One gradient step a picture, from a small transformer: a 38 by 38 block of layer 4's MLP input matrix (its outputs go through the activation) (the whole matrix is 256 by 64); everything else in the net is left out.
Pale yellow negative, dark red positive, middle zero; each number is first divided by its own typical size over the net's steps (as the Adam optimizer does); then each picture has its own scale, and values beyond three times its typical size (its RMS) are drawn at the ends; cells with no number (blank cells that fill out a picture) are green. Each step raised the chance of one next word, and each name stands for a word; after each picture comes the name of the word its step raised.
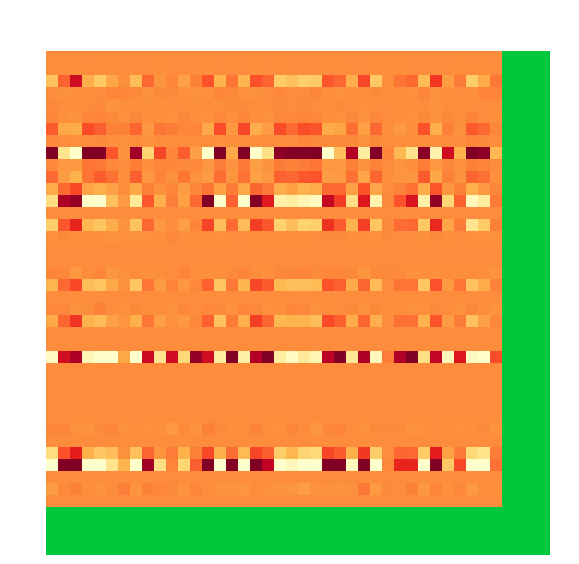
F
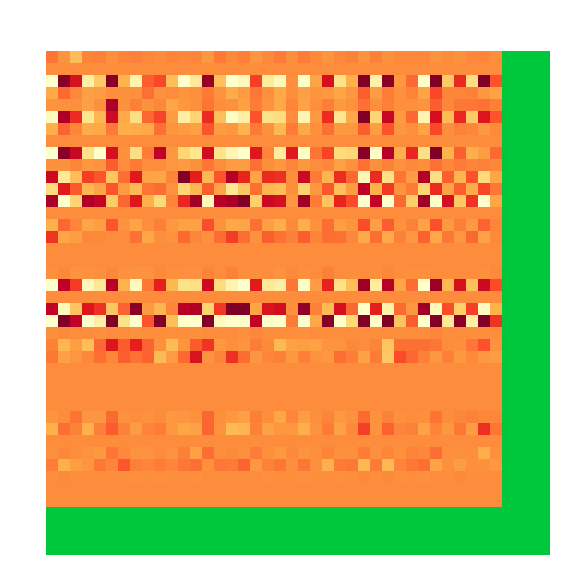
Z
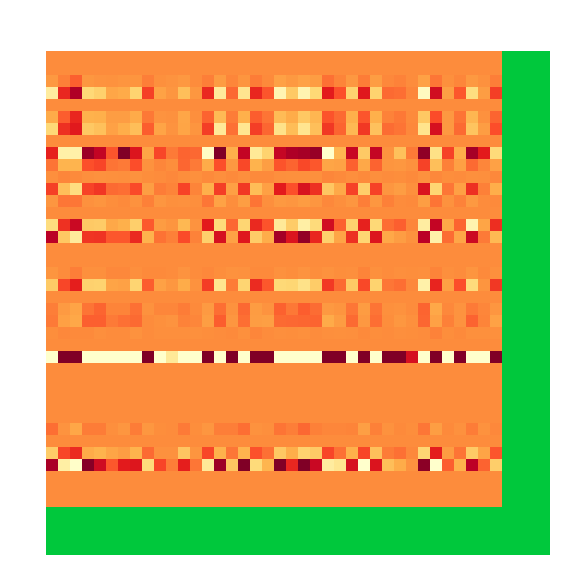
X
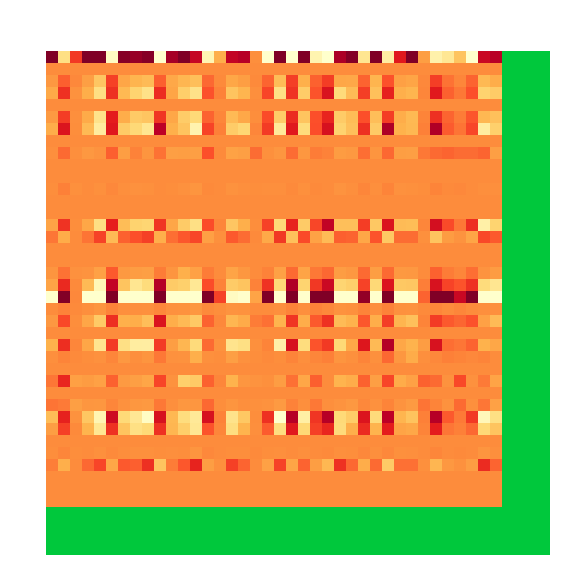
X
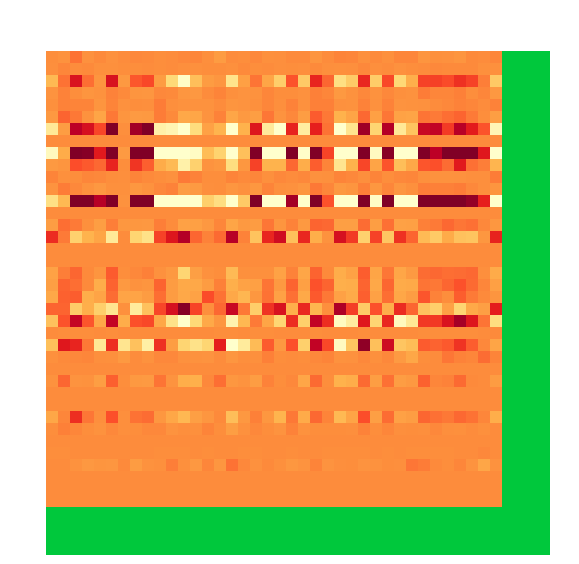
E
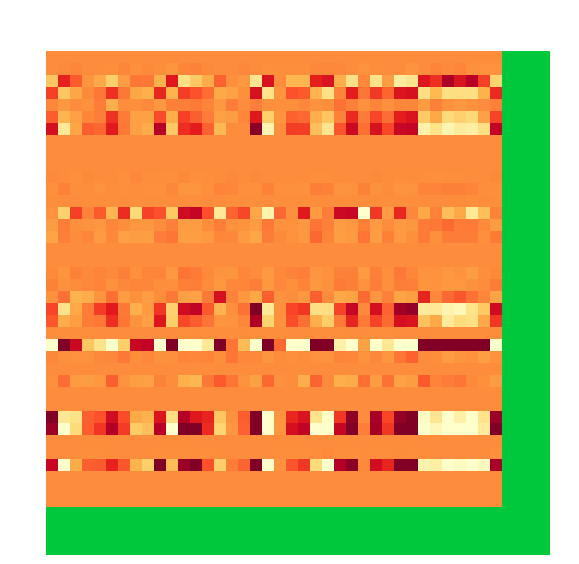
E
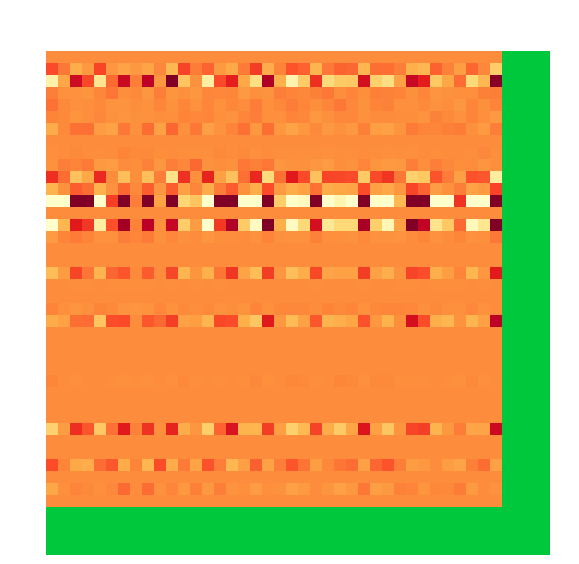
F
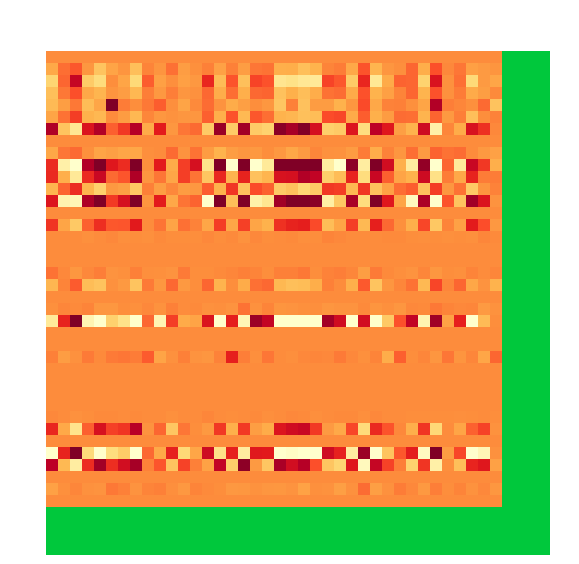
Z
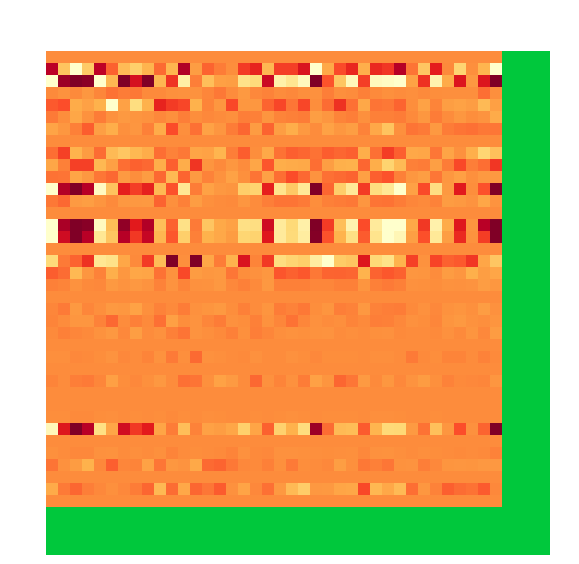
F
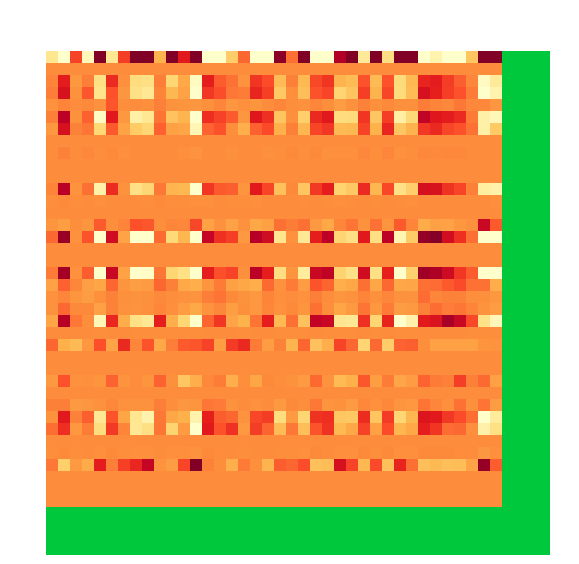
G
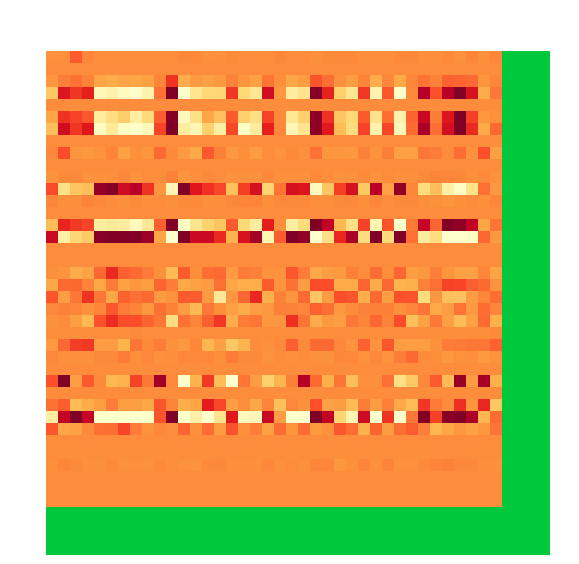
X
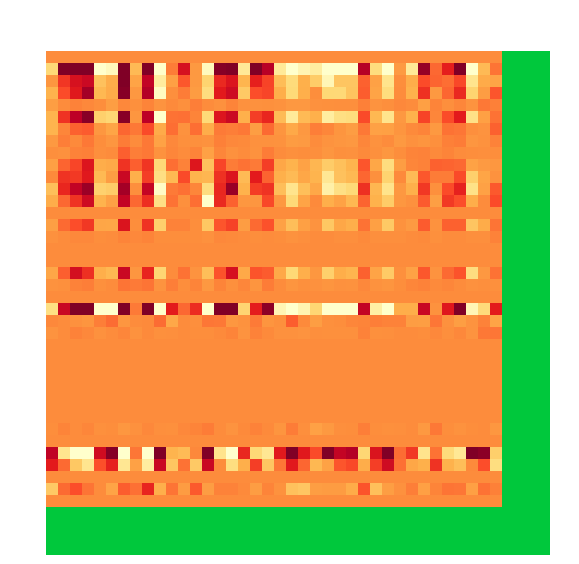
G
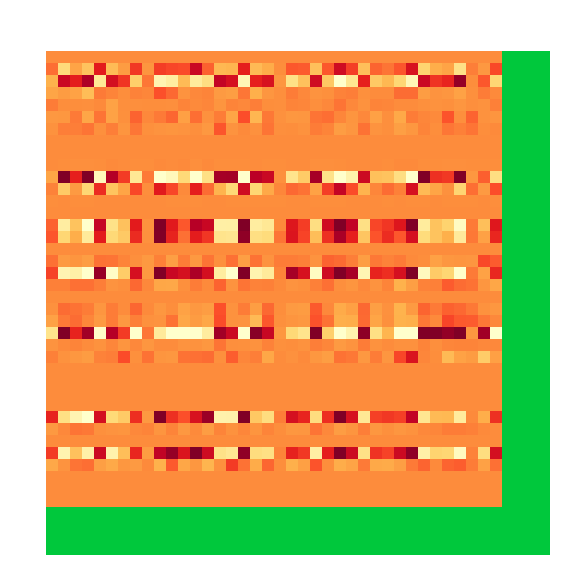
E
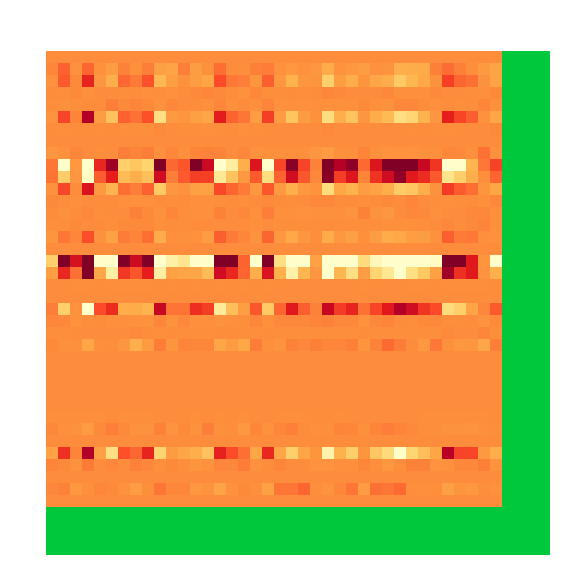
Z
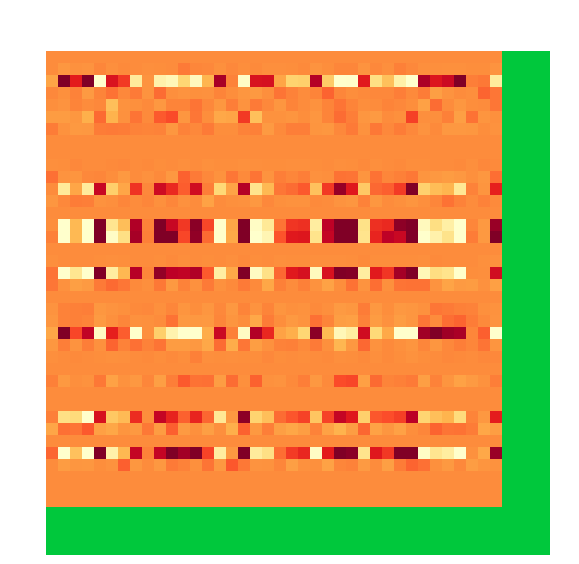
E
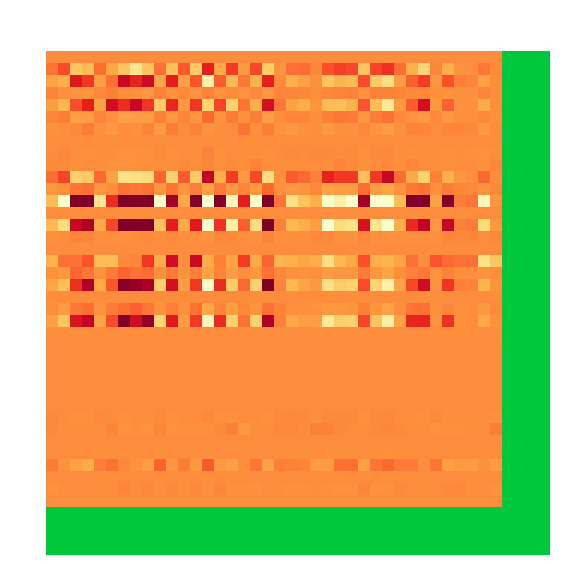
F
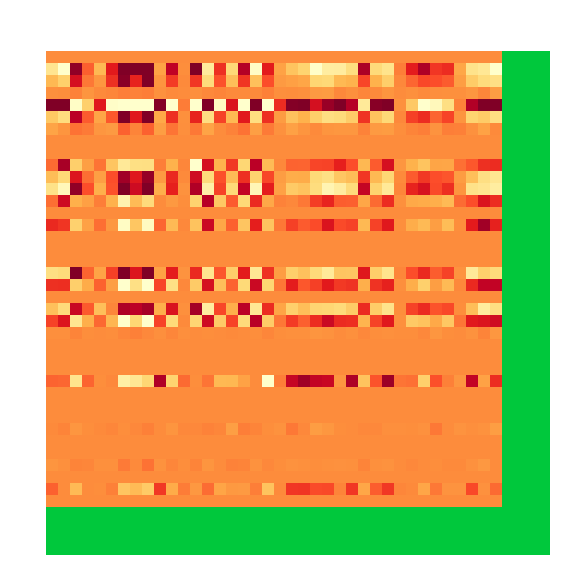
G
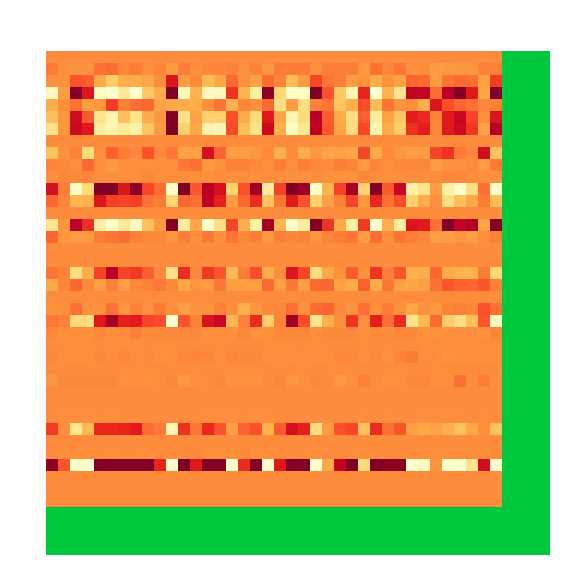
X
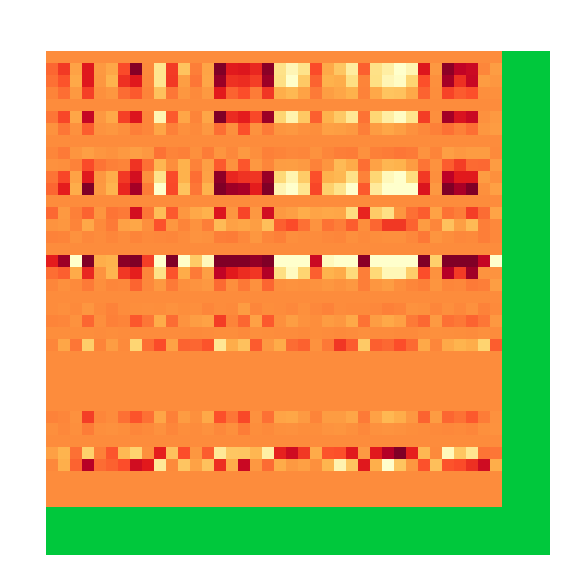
G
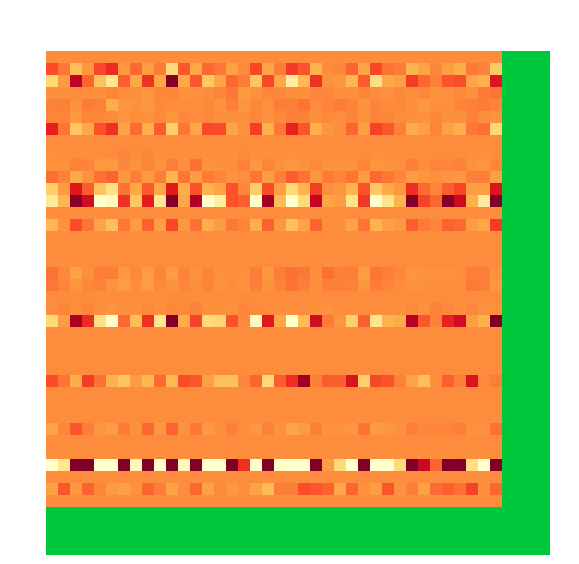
F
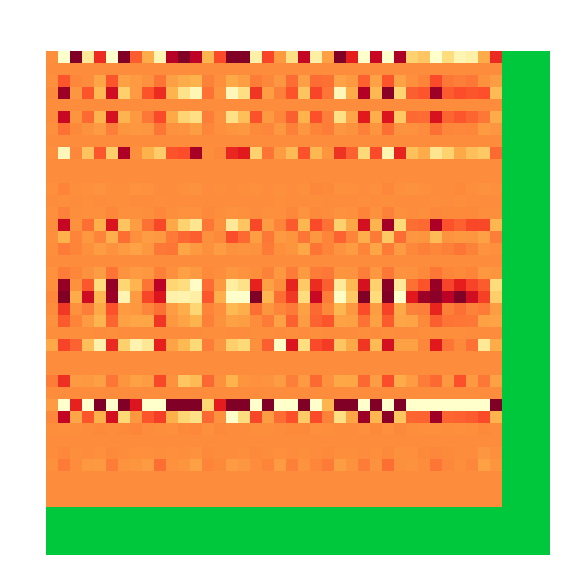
X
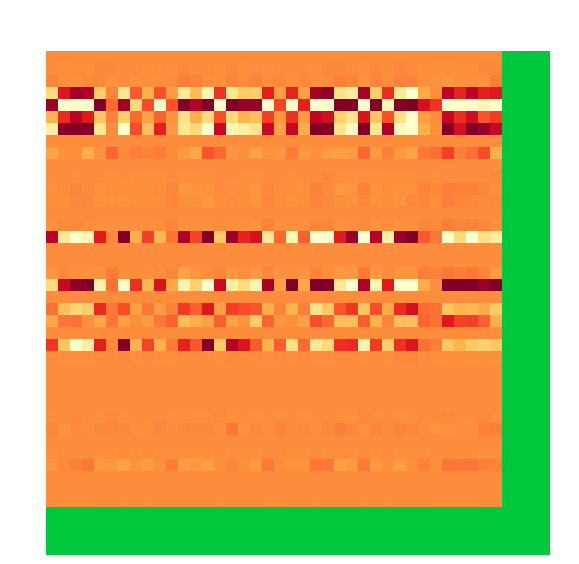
X
